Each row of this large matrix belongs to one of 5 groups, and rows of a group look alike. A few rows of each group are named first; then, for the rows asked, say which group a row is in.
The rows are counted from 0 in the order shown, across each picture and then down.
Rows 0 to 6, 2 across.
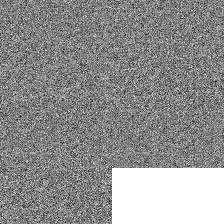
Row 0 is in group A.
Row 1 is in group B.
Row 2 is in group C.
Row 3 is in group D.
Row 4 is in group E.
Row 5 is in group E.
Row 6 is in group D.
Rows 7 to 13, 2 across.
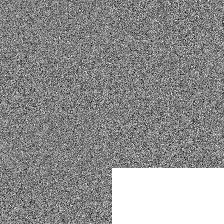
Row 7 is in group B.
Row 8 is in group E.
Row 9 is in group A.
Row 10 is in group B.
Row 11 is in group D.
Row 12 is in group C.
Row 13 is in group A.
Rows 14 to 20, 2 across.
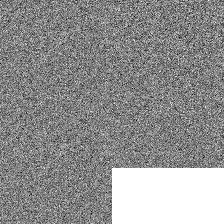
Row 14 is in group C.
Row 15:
D
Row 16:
B
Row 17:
E
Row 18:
C
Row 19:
D
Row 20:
B
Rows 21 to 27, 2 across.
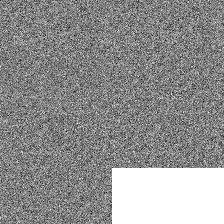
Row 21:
C
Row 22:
C
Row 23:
E
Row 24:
B
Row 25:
D
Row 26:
D
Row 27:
B
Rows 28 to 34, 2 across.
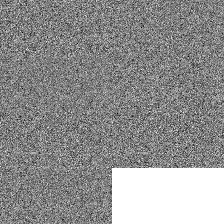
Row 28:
A
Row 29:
B
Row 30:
A
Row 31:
C
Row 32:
E
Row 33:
E
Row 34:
A
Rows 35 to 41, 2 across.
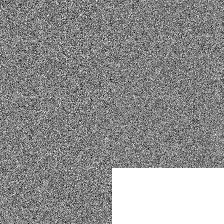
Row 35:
E
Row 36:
A
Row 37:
E
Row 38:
D
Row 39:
B
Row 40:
C
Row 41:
D
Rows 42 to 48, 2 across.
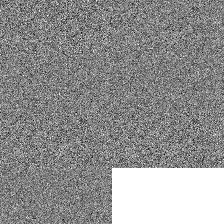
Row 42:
E
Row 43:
C
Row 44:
B
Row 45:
A
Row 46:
C
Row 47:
C
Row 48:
A
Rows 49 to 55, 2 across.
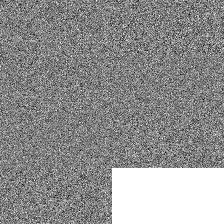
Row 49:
E
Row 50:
A
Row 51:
E
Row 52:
B
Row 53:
B
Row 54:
C
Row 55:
C
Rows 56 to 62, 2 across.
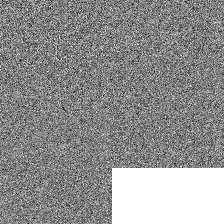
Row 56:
B
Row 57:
C
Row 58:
E
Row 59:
A
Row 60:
C
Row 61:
A
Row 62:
D
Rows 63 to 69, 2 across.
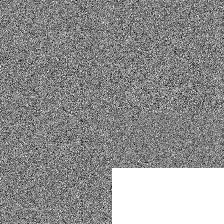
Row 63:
C
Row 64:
A
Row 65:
E
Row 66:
C
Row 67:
C
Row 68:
A
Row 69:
E
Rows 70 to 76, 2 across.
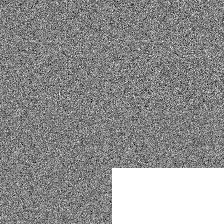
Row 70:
E
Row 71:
E
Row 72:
B
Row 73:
D
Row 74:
A
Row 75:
A
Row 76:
B
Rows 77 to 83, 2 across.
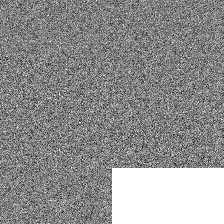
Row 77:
E
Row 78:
A
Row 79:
B
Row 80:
B
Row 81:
B
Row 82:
A
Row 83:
C
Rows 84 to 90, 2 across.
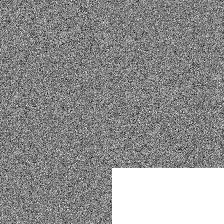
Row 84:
C
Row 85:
A
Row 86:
A
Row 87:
C
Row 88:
A
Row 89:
D
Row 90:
B
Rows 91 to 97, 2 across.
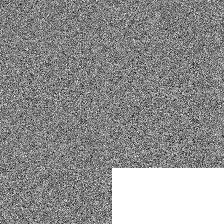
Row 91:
E
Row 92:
D
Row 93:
B
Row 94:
C
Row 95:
C
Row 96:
C
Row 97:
D
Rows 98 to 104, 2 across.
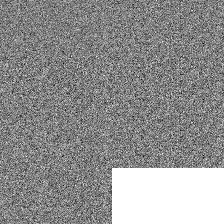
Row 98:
A
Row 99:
B
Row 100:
D
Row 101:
B
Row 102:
C
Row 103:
B
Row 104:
D
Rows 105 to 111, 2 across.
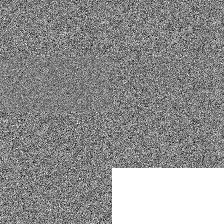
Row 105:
C
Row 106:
C
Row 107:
D
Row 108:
A
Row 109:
D
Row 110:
C
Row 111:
B
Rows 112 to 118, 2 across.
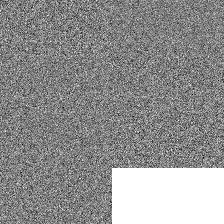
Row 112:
E
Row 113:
A
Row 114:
A
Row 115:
E
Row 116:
A
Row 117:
B
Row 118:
B
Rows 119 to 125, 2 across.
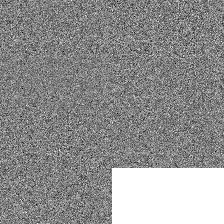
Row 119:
A
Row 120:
E
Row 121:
A
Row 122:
D
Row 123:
B
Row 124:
E
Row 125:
C
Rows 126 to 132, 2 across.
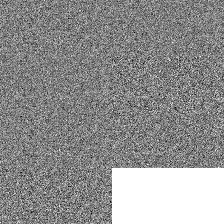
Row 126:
B
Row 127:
A
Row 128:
A
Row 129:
E
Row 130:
B
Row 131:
D
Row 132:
B
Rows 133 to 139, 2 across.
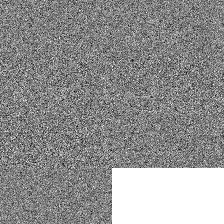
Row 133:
B
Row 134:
C
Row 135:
C
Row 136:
E
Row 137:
A
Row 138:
D
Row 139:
B
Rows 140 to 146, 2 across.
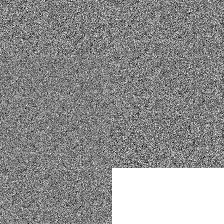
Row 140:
D
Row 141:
D
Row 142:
A
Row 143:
D
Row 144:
E
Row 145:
A
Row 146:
D
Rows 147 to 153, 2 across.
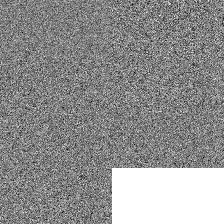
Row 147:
A
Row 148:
E
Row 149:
A
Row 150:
C
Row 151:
D
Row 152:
A
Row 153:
C
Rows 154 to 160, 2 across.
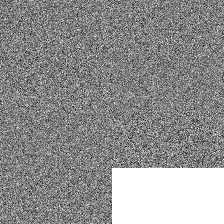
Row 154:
A
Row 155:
B
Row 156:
E
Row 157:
E
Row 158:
B
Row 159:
C
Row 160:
B
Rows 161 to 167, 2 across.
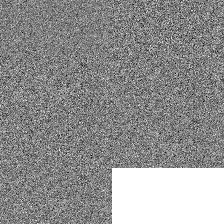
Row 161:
A
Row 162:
B
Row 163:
C
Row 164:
D
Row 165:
B
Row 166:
C
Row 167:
C
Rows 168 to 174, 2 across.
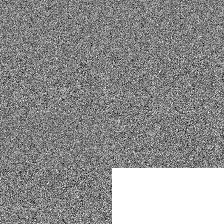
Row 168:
B
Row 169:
B
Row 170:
C
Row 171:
E
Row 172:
A
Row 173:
D
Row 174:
E
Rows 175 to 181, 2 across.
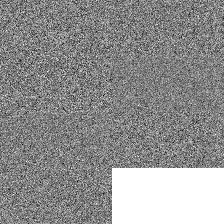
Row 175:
C
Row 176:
A
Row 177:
E
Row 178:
A
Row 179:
A
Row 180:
C
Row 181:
D
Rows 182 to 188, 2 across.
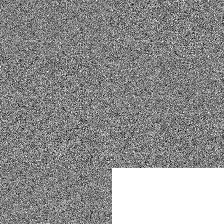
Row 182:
E
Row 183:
E
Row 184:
E
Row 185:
D
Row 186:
C
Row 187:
D
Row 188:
C
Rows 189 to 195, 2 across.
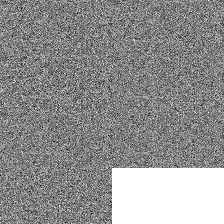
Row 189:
D
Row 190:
D
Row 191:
D
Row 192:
E
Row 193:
D
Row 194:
E
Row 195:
B
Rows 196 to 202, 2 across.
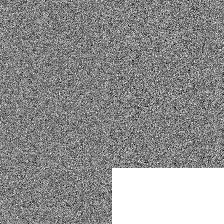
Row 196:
D
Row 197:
C
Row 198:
B
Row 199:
A
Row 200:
E
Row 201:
A
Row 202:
D
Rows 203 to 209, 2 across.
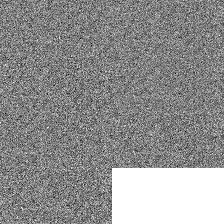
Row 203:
B
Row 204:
D
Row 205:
D
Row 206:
D
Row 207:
E
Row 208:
D
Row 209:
D
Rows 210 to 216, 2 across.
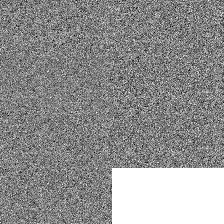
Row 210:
C
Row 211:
D
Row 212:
E
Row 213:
A
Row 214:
D
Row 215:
A
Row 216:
E
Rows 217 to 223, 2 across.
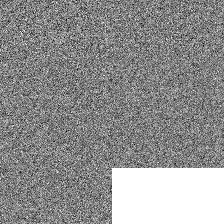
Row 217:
C
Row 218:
B
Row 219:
D
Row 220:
C
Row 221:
D
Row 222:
A
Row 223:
E
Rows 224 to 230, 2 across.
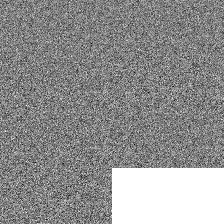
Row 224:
B
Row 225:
A
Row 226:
A
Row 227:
C
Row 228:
A
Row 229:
A
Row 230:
C
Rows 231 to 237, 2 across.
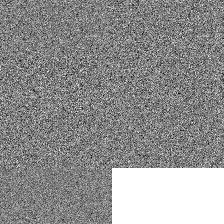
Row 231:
A
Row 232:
A
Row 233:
E
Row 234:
D
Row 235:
B
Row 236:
B
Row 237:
A
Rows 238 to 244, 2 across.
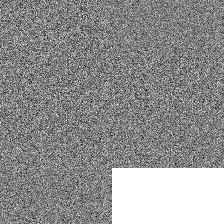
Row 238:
C
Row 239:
A
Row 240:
B
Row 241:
B
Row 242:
E
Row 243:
B
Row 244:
A
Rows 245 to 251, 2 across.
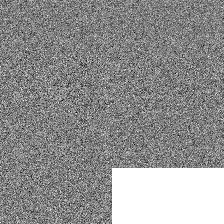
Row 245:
A
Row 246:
A
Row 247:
C
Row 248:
D
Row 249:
C
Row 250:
A
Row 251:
B
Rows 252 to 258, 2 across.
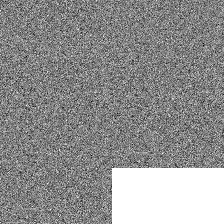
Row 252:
E
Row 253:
B
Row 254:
A
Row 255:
A
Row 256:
B
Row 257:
E
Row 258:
E
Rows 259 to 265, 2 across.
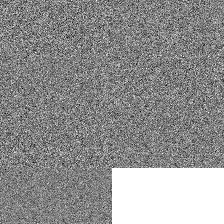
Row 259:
D
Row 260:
C
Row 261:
A
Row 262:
D
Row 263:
A
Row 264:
E
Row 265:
E
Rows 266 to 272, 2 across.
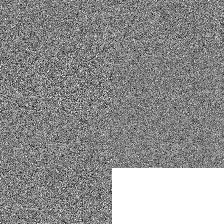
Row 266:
A
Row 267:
D
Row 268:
E
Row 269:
A
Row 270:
C
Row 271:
C
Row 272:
E
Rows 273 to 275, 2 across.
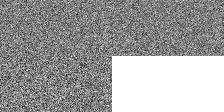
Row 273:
A
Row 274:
A
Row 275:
C
